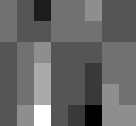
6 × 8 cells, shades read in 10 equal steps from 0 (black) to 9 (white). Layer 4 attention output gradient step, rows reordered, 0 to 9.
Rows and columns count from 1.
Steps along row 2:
down same up same same down same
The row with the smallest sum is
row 1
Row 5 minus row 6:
0 -1 -3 0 1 2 0 -1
